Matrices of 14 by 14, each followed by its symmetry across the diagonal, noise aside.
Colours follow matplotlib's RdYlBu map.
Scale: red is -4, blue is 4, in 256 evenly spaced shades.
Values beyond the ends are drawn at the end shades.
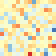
antisymmetric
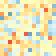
neither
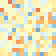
symmetric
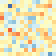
neither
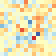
antisymmetric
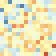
symmetric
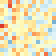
neither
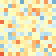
antisymmetric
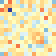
symmetric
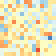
antisymmetric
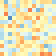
neither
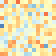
neither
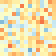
neither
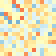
antisymmetric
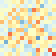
symmetric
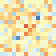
symmetric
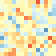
antisymmetric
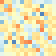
symmetric
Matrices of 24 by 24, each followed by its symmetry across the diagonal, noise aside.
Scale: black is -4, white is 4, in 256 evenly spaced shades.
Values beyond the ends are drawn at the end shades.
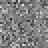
neither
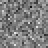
neither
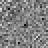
symmetric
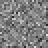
symmetric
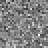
neither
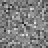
symmetric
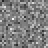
neither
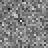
symmetric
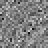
symmetric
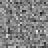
neither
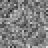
symmetric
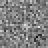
symmetric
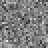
neither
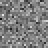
neither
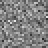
neither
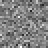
neither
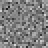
symmetric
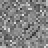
symmetric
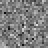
neither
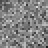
symmetric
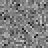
symmetric
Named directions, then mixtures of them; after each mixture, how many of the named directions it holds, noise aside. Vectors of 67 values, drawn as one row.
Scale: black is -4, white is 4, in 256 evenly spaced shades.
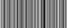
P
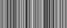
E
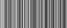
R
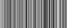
three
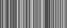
two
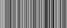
two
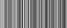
one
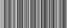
two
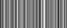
one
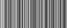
one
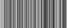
three
